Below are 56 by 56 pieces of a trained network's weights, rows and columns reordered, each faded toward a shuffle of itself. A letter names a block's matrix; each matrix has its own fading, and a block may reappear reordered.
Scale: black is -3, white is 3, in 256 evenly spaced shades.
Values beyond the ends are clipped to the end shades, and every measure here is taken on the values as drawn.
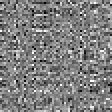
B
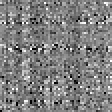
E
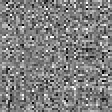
B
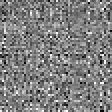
B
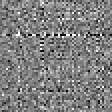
B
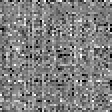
E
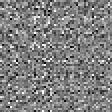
B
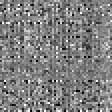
E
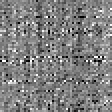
E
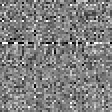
B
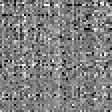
E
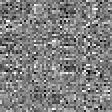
B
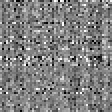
E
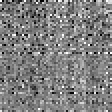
E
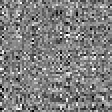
B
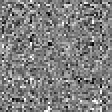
B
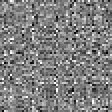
B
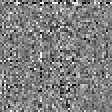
B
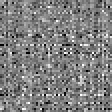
E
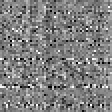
E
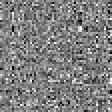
B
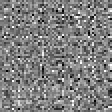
B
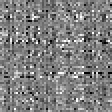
E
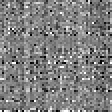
E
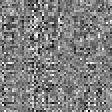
B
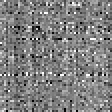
E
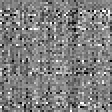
E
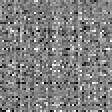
E
